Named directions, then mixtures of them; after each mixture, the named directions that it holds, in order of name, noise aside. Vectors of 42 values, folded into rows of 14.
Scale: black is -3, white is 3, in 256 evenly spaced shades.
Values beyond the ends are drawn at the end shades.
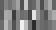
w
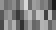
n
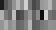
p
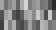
n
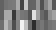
w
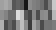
n, p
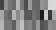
n, p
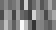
w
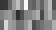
n, p, w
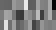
n, p, w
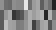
n, w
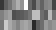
n, p, w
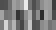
n, p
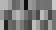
n, p, w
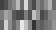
p, w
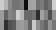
n, p, w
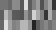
n, w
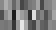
n, p, w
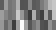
n, w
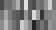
p, w
